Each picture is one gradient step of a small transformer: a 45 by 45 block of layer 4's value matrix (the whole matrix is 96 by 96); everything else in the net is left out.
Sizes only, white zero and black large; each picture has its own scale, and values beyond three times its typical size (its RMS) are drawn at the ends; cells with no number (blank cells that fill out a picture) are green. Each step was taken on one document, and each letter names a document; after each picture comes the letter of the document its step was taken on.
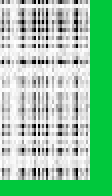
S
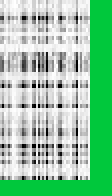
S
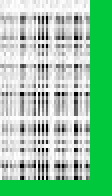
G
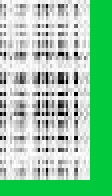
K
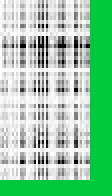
G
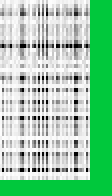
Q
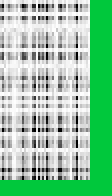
S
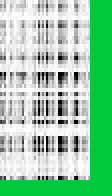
K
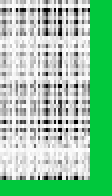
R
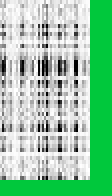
R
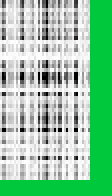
R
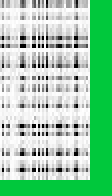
S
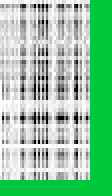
G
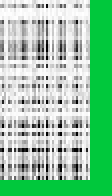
S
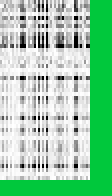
G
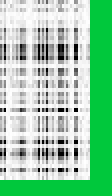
K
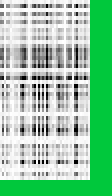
Q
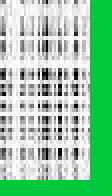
R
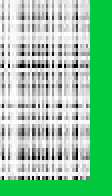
S
